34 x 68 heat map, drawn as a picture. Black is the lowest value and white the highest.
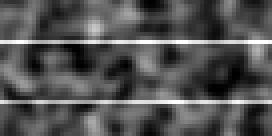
On average the colour sits 30% of the way up the scale. Most values sit low, with a long tail of high ones. Rows 11 and 26 stand out from the rest. There is no overall slope.
